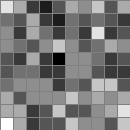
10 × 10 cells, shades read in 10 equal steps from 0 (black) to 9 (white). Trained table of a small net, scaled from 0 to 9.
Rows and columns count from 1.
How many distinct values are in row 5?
6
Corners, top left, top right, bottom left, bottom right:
8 6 9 7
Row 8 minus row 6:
3 -1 1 3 3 2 0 3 3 4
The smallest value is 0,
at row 5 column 5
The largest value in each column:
9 6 6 5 7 7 5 8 7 8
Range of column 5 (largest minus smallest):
7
